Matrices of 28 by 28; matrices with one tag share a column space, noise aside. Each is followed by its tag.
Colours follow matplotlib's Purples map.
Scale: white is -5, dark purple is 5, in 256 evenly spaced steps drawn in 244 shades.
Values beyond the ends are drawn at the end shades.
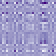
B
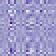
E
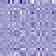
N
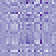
B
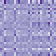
N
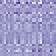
B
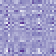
E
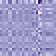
N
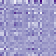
N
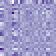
N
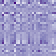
B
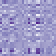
E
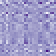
B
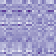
E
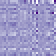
N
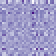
N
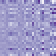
N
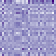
N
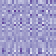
E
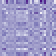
N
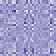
E
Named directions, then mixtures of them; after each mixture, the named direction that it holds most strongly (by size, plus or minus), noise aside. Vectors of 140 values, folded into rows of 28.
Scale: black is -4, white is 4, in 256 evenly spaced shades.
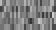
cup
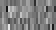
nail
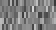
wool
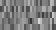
cup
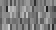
nail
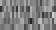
cup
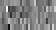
nail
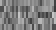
cup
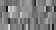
nail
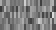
cup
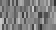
wool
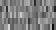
nail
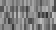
cup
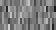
nail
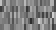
cup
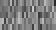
wool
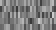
cup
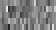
nail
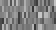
wool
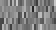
wool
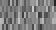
wool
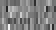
nail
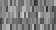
wool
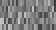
wool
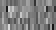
nail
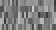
wool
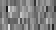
nail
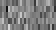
nail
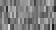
nail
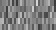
wool
